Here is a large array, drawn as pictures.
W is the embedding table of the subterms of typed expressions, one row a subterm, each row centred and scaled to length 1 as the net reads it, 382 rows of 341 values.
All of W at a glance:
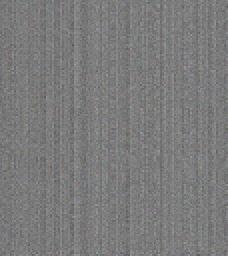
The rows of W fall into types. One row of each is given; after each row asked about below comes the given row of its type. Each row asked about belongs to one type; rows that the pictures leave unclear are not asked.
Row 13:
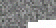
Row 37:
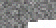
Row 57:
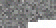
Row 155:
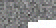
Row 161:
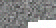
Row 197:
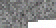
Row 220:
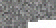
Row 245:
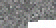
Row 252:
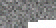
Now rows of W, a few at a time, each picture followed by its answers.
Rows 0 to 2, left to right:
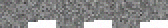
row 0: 197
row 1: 57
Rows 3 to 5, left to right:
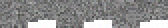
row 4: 220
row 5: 245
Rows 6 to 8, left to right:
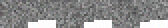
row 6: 252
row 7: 155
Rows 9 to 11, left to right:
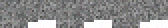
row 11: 13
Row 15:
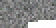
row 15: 245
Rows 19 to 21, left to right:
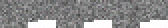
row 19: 57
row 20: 57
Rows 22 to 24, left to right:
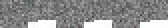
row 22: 245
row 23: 252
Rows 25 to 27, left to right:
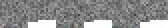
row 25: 13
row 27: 197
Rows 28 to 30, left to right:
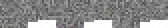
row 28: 57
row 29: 161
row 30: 155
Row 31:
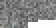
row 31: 155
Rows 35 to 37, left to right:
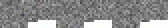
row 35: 57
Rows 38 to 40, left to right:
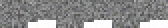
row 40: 161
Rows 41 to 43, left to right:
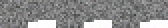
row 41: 161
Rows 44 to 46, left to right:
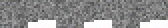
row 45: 197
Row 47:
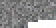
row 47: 155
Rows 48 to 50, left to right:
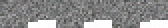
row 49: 57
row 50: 161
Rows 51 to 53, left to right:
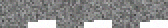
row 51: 13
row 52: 37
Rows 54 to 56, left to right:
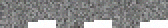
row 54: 252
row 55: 155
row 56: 37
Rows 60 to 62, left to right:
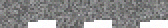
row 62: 245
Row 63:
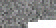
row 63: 57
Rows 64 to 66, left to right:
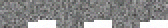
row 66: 57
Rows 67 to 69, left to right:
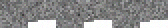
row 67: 197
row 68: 57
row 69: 197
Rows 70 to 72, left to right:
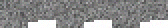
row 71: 245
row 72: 161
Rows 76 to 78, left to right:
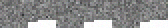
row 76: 57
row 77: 245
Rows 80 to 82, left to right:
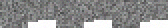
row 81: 57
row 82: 161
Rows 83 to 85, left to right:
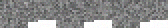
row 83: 155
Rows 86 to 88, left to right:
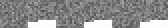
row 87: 197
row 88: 161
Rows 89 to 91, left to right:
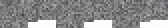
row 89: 57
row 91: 245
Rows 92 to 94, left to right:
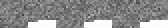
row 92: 161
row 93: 245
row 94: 197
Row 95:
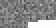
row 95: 13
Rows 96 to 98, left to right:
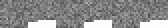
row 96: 161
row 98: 252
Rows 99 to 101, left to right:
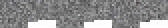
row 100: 245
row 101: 13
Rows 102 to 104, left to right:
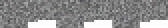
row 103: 245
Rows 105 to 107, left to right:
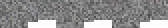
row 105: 252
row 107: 57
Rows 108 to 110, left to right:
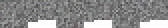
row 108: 155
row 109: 13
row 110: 57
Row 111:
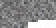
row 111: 37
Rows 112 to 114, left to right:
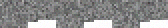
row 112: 13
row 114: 197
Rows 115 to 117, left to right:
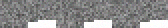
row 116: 155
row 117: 197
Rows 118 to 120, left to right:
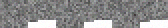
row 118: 37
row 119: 161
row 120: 197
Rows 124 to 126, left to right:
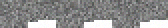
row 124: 252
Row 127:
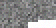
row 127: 155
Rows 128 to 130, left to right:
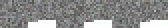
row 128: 161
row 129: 37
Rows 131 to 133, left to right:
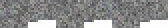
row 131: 37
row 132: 197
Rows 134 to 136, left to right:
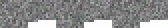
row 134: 161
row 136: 197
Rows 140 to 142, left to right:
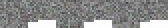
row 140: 155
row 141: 220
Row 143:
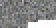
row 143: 13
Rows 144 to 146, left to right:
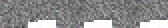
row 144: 220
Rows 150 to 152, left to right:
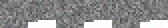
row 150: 161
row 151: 37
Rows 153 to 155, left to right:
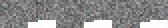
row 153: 252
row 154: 220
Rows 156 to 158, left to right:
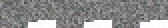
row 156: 37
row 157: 37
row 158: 13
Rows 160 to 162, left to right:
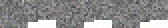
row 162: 197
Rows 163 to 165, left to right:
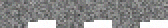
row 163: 37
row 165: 155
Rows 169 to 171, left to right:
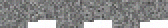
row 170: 13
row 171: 197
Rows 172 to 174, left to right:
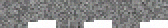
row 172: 37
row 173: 220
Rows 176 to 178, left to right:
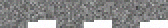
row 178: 37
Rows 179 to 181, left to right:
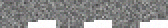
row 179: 37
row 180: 220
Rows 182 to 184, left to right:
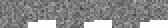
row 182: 13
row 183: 155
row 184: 57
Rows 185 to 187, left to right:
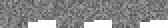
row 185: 155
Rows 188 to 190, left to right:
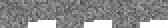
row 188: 37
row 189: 245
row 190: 57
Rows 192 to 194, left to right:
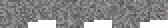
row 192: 155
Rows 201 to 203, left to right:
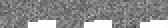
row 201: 252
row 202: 245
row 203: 155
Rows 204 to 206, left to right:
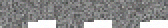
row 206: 245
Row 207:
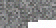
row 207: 155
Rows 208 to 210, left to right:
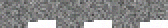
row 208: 37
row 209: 37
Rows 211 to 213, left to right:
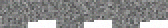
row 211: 13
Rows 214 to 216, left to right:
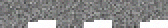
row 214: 245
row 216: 220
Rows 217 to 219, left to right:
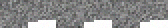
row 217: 197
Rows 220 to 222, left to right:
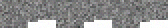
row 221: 155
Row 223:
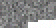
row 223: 13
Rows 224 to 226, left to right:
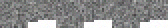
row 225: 13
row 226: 57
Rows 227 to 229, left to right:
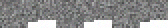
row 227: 57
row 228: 57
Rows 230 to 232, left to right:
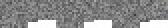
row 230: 252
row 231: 57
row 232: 197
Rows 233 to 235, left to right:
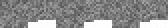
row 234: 37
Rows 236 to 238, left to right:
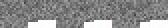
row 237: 245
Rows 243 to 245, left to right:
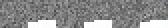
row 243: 13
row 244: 155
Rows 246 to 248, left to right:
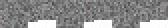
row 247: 13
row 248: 13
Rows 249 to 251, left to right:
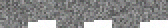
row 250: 197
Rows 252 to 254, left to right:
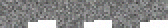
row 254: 197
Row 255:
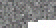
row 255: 13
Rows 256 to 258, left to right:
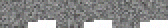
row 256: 161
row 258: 57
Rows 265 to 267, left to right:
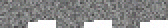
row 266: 37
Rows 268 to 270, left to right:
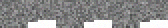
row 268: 57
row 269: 155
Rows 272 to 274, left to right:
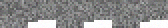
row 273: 252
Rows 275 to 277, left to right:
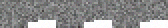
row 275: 155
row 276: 220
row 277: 220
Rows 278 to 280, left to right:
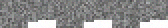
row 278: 13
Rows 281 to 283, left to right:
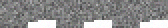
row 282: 13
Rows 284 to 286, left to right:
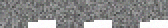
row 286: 220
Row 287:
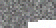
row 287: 220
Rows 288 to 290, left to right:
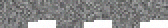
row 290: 57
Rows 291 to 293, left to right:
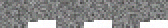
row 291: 37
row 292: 37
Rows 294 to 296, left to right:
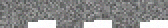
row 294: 252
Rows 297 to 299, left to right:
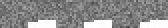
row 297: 252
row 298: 197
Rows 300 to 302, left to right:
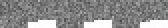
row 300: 252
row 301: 13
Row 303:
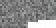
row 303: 13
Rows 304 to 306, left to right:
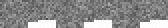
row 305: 57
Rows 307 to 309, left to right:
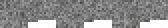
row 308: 197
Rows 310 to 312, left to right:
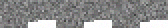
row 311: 161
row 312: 197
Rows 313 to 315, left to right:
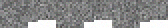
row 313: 37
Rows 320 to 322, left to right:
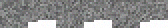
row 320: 37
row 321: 252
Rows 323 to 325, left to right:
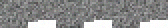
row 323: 161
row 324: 161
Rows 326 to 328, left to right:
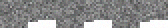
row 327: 37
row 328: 220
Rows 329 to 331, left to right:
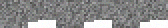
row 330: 161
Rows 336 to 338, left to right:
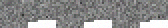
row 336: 57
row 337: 245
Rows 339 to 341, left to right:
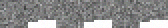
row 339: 155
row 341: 220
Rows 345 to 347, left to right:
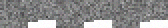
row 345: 155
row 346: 197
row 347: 245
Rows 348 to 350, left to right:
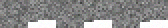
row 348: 37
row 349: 197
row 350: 245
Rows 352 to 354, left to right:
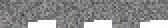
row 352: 197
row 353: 252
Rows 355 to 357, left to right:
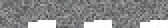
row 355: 37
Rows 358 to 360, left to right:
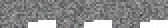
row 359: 37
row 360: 155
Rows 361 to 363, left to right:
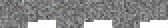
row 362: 37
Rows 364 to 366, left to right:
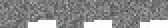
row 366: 252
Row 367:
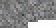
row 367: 197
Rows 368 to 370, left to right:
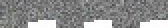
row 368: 252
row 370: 161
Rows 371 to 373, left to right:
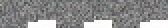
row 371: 13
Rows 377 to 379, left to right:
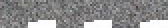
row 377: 37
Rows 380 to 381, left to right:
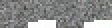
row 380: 155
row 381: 161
